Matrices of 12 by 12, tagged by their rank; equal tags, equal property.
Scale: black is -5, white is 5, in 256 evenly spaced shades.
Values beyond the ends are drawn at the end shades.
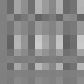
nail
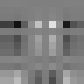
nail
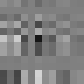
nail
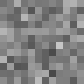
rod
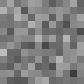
rod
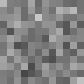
rod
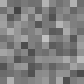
rod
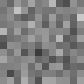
rod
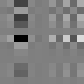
nail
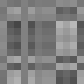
nail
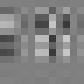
nail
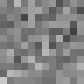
rod
